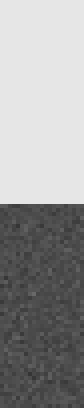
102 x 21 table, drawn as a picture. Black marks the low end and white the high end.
The table splits into 2 rows of 1 panel. Panel 1,1: very high, flat. Panel 2,1: low, fine-grained, faint in contrast.
